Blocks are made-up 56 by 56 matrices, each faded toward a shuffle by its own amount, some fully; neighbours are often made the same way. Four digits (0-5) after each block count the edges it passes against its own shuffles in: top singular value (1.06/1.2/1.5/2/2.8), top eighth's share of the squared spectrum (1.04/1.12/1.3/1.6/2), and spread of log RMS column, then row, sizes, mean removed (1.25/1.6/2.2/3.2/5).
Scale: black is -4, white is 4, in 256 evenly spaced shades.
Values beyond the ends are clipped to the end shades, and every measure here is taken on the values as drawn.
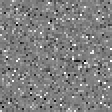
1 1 0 0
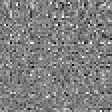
4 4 2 2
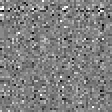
4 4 2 2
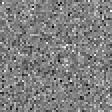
1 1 0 0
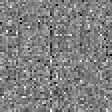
3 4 2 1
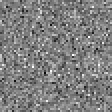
1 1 0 0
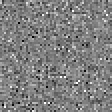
2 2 0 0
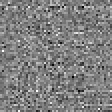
4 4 2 2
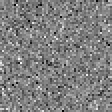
1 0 0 0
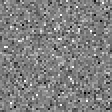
0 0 0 0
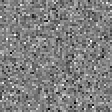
2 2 0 0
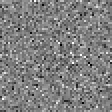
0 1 0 0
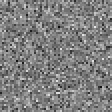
1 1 0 0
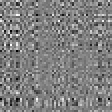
4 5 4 3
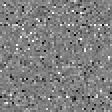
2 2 0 2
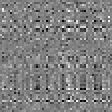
5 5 3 3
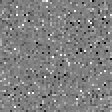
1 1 0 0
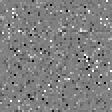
1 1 0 0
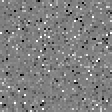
0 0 0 0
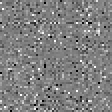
4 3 1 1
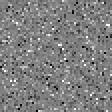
0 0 0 0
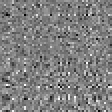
4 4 2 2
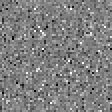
2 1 0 0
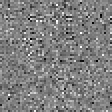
3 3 2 2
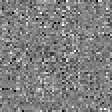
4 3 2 2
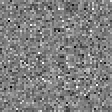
3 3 1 1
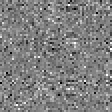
4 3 1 2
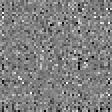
4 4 2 2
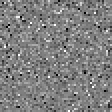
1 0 0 0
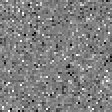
0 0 0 0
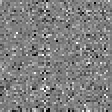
4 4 2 2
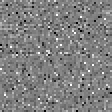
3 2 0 0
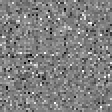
2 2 0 1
